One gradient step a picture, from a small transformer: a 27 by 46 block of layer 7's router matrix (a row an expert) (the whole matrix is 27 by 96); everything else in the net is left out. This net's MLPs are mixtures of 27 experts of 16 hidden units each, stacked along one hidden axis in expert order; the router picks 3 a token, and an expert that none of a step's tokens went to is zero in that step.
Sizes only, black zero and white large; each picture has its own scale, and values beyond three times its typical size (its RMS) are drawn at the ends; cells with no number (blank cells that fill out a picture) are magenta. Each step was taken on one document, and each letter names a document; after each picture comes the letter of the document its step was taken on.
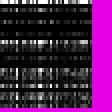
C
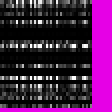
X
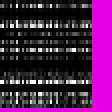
C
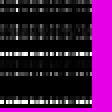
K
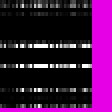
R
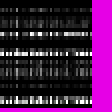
K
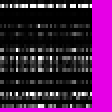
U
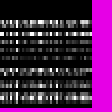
C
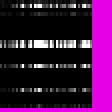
R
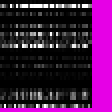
X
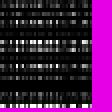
X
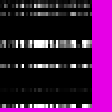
R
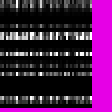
K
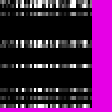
R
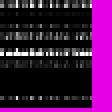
K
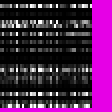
U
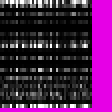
X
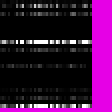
R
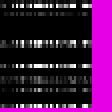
R
